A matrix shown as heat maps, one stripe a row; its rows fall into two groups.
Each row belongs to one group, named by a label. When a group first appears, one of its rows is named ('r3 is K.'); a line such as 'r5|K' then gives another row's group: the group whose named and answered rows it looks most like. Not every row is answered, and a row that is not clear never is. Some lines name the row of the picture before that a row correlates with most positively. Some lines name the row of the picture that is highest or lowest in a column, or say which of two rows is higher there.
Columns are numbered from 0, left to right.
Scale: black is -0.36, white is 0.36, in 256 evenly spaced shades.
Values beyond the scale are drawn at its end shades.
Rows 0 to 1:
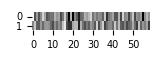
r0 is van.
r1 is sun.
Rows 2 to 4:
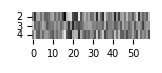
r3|van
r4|sun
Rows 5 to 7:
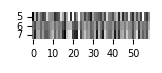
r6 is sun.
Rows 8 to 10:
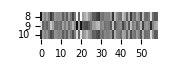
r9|van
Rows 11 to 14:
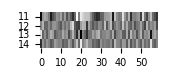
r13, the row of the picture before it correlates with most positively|9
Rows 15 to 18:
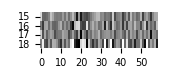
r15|van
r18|sun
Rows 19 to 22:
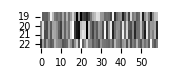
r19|van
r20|sun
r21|sun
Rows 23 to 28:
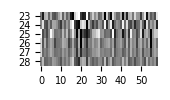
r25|van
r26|van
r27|van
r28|sun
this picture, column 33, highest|23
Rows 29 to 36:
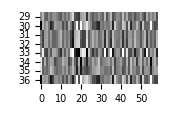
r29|sun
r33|sun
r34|van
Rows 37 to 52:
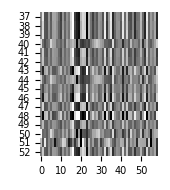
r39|sun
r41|sun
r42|sun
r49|sun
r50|van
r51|van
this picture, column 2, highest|51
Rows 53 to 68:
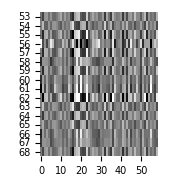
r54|sun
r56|van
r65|sun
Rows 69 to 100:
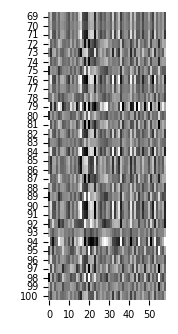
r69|sun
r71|sun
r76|sun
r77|sun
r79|van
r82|sun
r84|sun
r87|van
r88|sun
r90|sun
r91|sun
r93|van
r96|sun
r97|van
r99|van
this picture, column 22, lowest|94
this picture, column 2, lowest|94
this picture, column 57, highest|79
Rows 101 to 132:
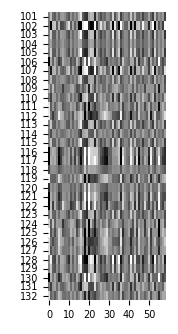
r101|sun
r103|sun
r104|sun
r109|van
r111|van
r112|van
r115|sun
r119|van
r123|sun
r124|van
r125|van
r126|van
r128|sun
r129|sun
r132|van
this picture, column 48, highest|122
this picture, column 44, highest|117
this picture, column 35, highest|128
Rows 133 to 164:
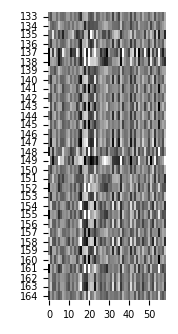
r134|van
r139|van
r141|van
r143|van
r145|van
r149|van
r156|sun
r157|van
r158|sun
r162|sun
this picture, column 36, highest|149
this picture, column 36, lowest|138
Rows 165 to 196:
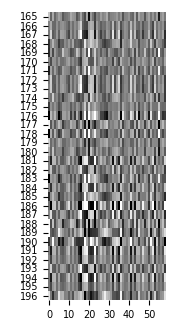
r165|van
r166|sun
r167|sun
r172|sun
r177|van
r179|van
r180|van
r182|sun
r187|sun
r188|van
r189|van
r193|sun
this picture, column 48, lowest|188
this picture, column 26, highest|186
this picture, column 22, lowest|186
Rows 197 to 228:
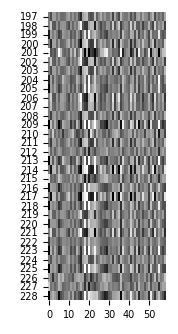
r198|sun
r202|sun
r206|sun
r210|van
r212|van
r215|van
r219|sun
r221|sun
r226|van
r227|van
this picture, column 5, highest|201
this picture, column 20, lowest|201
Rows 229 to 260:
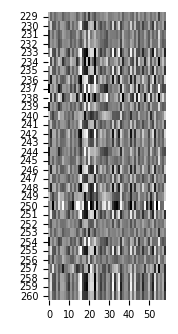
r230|sun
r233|sun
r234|van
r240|van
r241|sun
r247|sun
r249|van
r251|sun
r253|van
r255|sun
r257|van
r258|sun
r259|sun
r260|sun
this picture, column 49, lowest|250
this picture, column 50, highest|238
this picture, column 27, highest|250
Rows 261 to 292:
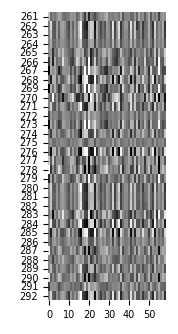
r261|van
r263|sun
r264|sun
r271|sun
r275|sun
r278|van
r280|sun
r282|sun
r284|sun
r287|van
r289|sun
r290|van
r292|sun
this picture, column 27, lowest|270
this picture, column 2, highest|270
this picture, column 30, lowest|270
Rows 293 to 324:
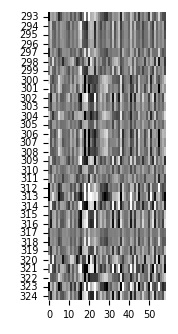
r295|sun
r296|sun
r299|sun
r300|van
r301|van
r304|van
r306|van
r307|van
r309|sun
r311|van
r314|sun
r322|van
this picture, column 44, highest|323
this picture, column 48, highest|323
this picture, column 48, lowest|320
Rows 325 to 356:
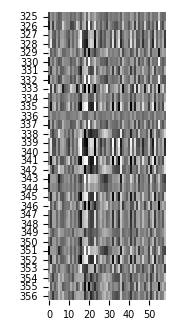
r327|sun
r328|sun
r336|sun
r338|van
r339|sun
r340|sun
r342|van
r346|van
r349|van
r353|sun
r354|van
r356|van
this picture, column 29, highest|333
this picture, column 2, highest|333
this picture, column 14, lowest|333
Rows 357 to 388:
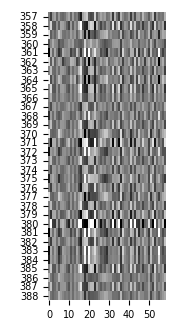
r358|sun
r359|van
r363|sun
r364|van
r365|sun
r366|sun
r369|sun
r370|van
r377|van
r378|sun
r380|sun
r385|sun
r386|van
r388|van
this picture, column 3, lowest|380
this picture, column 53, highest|380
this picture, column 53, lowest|371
